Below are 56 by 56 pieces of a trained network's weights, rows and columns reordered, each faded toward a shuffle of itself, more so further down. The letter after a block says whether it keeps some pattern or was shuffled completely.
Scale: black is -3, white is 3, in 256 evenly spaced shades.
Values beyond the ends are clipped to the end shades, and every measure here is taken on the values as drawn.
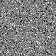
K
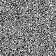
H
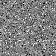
K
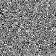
K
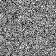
K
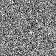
H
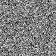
H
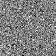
K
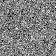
H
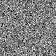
K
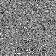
K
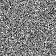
H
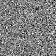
K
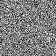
K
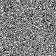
K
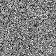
H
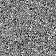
H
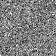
H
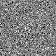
K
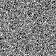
H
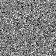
H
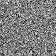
K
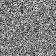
H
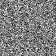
K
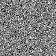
K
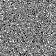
K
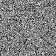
H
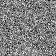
H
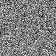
K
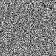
K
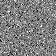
H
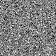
H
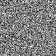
K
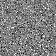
H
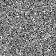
H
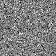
H
